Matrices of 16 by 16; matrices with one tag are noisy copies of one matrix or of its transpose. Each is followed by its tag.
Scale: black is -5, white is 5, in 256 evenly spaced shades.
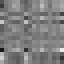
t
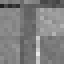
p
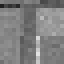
p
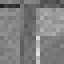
p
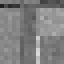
p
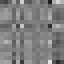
t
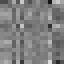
t
